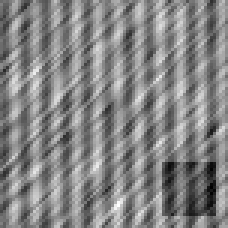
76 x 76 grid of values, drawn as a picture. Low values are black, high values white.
No overall slope runs across the table. In the bottom right lies a patch that is lower than the rest. Upright stripes repeat 11 times across the table. On average the colour sits 50% of the way up the scale. The ninth with the lowest average is the bottom right.
